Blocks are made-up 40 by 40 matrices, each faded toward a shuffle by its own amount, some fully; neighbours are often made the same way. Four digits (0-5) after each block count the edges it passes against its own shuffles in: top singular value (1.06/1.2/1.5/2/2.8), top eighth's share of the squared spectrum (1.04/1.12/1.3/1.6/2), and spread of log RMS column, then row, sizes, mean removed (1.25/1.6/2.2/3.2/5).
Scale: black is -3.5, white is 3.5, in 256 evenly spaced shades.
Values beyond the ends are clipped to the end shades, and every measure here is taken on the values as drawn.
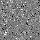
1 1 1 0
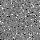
0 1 0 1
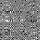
4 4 2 2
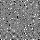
3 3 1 1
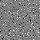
3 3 1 0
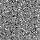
0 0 0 0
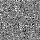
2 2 0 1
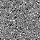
0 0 0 0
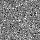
0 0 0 0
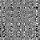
4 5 3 2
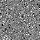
2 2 1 0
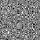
3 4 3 1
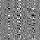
4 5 3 2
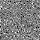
2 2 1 1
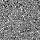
2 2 0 0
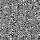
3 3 1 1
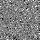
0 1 0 0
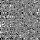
3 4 2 1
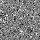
2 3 1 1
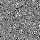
1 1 0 0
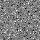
2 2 0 0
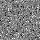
2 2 0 0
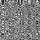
4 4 2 2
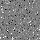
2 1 0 0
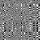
4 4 3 2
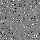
1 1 0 0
